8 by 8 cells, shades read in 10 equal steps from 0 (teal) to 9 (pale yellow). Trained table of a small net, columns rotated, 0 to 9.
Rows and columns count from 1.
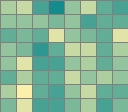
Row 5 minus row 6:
2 2 -1 -1 -2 1 -3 0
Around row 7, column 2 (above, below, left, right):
6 8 6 3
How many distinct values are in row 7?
6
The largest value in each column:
6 9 5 8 7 7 6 8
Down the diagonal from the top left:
6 5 3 3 5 5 3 4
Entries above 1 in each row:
7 8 8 7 8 8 8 8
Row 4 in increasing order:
1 3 3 4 5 6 7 7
